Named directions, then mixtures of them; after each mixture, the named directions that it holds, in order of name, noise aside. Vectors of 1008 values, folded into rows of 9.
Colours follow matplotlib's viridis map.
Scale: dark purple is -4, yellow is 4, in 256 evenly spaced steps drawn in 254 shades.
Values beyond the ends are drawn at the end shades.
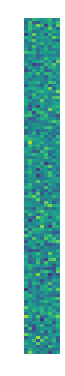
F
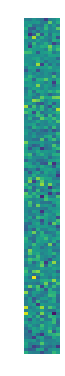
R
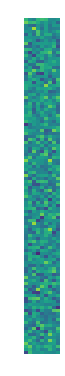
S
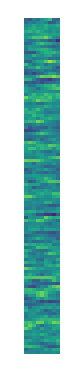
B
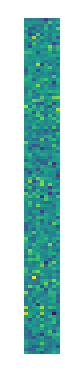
R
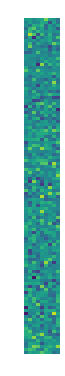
R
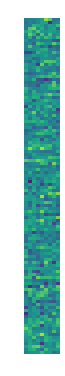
B, R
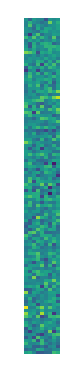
F, R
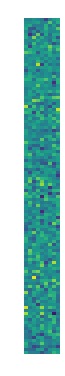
R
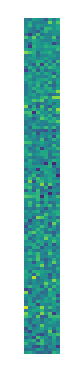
F, R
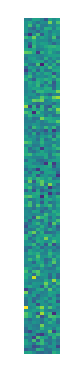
F, R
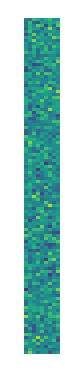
F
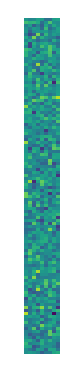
R, S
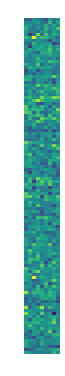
B, R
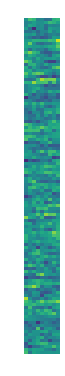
B, S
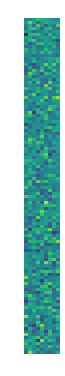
F, S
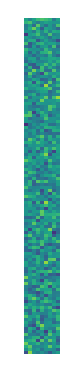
F, S
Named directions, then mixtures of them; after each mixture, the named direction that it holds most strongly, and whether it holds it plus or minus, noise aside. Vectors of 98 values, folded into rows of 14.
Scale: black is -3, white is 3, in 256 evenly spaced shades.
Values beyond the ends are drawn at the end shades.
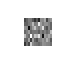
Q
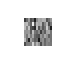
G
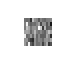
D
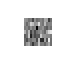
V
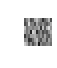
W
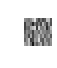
G, minus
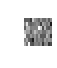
D, plus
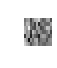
Q, minus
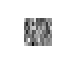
G, minus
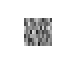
W, plus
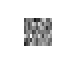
Q, plus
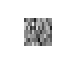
G, plus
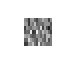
W, minus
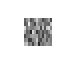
W, plus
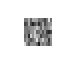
V, minus
